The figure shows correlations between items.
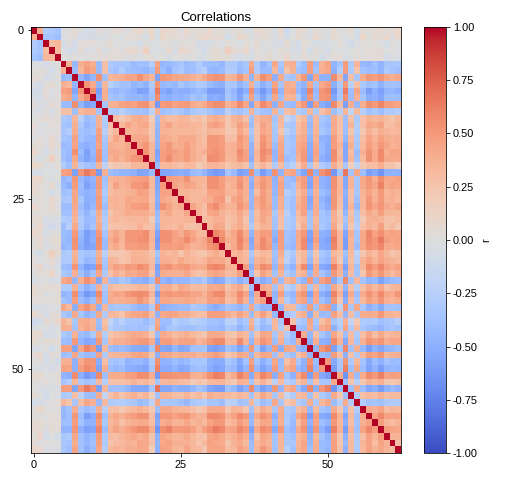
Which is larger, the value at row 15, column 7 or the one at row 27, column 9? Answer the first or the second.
the first
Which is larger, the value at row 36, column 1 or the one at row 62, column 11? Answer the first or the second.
the second
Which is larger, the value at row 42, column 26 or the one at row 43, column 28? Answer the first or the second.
the first
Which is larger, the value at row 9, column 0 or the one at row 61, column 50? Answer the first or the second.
the first
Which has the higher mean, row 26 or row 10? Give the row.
26
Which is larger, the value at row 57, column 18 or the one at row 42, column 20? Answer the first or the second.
the first
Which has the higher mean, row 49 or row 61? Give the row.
61
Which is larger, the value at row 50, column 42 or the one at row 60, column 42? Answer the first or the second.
the second
